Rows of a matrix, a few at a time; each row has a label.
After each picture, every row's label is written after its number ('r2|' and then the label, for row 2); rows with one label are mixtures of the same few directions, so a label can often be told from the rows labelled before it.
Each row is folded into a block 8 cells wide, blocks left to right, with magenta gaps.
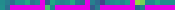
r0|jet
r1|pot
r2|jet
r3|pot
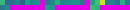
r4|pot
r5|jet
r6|jet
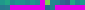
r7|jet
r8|pot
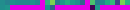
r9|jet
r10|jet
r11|pot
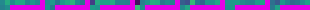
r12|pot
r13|jet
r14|pot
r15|pot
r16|jet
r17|jet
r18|jet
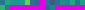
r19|jet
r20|jet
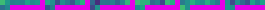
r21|pot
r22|jet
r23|jet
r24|jet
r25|jet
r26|pot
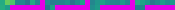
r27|jet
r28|jet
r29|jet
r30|pot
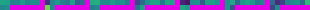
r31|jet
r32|pot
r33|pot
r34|pot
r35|pot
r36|jet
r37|jet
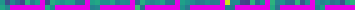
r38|pot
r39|pot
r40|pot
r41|pot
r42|pot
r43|pot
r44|pot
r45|jet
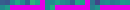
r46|pot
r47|jet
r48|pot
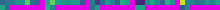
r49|jet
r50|jet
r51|pot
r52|pot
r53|pot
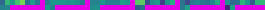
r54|pot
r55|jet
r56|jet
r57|jet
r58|jet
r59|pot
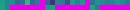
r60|pot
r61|pot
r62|pot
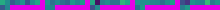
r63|jet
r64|pot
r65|pot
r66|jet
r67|jet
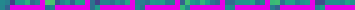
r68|jet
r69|jet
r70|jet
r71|jet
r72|pot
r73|jet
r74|jet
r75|pot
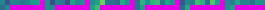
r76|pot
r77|pot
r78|jet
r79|pot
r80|pot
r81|jet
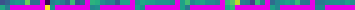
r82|jet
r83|pot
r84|jet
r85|jet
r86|jet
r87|jet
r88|jet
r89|pot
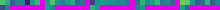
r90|jet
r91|pot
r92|pot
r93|pot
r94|pot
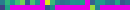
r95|pot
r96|pot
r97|pot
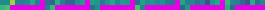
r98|jet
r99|jet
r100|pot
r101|pot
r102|jet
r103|pot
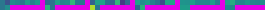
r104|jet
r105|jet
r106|pot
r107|jet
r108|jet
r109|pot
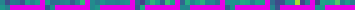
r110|pot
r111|jet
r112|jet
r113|pot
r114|pot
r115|pot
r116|jet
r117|pot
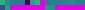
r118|jet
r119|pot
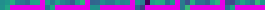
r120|jet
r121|jet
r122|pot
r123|jet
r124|jet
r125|pot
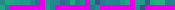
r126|jet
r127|pot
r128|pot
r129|jet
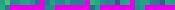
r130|jet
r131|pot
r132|jet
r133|jet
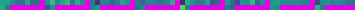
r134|pot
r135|pot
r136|pot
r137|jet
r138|pot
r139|jet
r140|jet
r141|pot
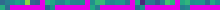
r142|jet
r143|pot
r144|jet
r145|pot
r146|jet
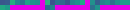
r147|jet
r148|pot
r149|pot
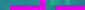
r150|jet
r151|pot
